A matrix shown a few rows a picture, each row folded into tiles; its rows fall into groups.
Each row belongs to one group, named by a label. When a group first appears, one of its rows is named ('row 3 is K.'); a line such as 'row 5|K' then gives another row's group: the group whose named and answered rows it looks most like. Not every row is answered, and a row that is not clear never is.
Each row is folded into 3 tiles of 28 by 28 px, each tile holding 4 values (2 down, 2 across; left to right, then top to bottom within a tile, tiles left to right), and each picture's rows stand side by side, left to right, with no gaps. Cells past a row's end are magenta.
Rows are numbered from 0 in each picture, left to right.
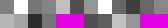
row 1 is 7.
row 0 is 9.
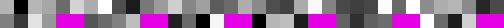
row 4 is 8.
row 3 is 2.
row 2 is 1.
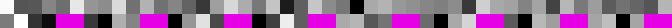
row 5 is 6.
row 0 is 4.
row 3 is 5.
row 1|6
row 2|2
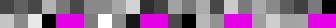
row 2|6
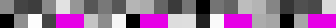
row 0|2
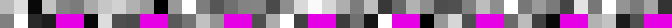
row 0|4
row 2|7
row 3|2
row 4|1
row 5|2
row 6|4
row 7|9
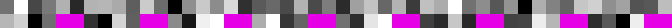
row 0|9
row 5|6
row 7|1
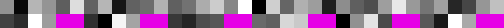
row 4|2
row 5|5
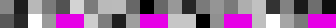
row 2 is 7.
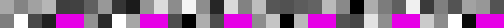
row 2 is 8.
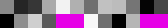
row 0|2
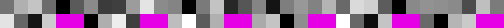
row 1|2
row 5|6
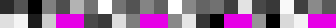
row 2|4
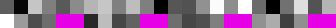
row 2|8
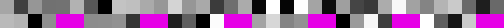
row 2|1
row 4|2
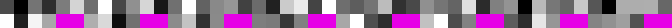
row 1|9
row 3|8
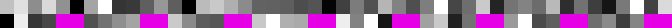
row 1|7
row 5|9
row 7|8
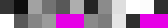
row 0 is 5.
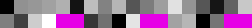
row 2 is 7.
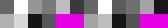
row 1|9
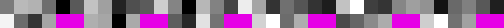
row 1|7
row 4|7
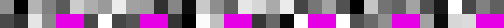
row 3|1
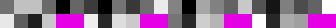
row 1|5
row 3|5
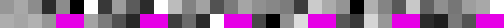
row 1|4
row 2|1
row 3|6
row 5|8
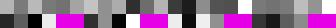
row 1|1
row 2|5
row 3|8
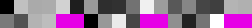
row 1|2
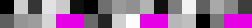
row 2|9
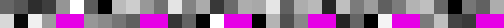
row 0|5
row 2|1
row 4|1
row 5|4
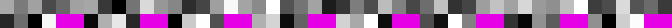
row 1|2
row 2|2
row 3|9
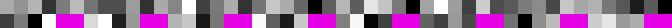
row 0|1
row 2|9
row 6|6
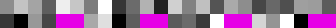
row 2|1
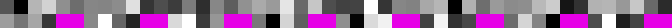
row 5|4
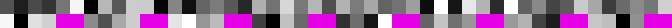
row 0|5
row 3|6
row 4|1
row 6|4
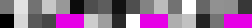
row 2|9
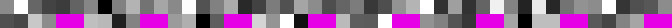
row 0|7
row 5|4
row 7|7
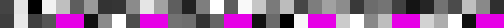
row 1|2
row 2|8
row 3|1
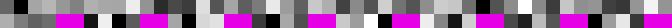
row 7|2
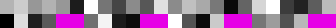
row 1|4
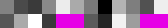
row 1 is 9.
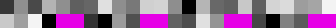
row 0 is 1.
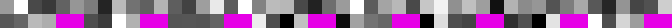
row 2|8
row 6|1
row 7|5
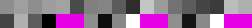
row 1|6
